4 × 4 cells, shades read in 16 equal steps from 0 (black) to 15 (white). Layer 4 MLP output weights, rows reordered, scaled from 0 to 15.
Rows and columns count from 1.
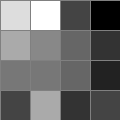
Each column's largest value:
13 15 6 4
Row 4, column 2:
10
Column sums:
34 40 19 9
